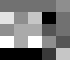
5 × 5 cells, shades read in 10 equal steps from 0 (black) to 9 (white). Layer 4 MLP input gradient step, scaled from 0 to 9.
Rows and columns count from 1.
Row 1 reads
4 4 4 4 5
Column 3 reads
4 7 6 9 0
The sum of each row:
21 24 24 32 9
